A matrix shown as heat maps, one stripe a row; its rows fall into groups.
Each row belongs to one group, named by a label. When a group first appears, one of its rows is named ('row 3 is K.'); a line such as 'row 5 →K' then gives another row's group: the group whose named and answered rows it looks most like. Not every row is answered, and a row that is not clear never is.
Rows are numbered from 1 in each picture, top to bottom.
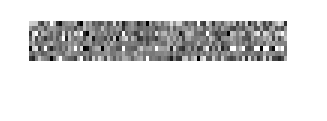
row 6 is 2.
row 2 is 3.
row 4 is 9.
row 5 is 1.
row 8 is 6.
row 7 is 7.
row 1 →1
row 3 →2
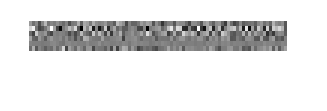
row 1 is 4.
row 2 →1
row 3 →6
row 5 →7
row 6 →9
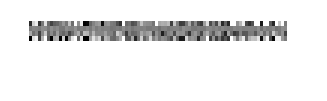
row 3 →4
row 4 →2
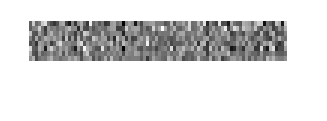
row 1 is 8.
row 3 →3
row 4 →4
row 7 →3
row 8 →1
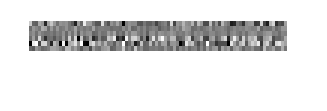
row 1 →3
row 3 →9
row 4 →9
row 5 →2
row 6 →7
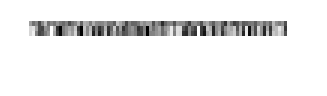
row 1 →4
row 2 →1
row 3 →1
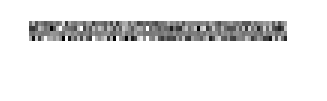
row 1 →9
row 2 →6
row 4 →4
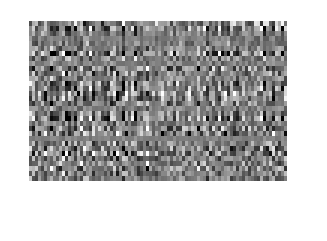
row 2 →8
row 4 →3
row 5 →3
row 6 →1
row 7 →8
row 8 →7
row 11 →9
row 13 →8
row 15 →9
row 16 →9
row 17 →6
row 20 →8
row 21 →4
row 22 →6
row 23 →4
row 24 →7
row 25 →9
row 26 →3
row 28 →9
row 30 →1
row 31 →9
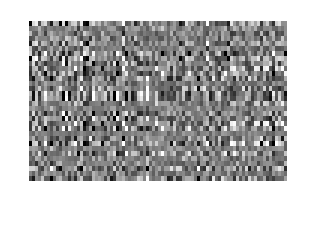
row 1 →2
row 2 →9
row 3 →3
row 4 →7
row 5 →2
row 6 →3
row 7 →4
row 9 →9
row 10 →2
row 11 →9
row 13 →4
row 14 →6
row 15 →4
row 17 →2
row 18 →1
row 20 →4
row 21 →2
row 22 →9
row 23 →6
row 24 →8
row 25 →2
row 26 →1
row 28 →6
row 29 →6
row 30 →1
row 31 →4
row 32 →6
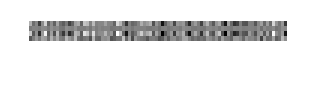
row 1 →4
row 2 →7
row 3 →4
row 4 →7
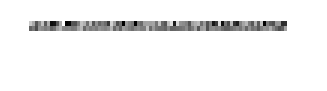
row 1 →8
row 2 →6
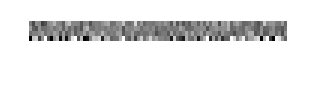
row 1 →7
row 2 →3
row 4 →2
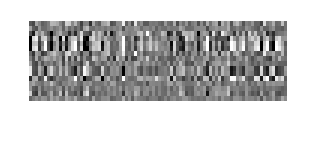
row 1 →7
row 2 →3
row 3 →6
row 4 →2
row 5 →2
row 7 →7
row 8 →4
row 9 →3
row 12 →2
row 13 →1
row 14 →3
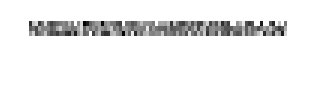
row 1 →2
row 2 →6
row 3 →8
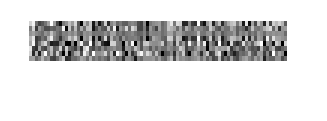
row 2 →9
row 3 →1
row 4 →1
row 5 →8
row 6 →3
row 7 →4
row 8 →8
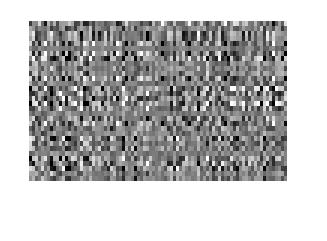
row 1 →9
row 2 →8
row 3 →1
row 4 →1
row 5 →4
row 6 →3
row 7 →4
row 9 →2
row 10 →1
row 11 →2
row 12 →4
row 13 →3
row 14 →2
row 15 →6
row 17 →2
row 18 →6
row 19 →7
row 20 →1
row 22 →6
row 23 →7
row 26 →8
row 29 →6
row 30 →8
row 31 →1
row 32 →8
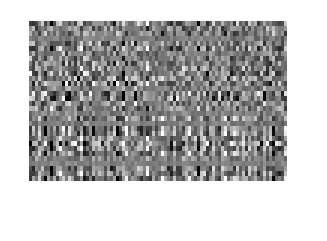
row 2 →1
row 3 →4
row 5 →8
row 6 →6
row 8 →3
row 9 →4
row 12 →9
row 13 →4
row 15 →8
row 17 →7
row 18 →1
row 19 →7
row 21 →3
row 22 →9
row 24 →6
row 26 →6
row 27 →9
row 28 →6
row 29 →7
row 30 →6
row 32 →9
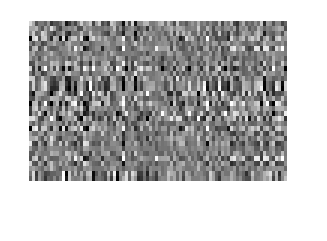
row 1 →8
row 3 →8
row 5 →7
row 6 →2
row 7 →1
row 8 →4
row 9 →7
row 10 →4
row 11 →7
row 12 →8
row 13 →8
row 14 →8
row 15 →6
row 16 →7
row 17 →2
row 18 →2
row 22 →2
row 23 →3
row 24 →1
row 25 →3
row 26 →3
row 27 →7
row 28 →2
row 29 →3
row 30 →1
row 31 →9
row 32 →9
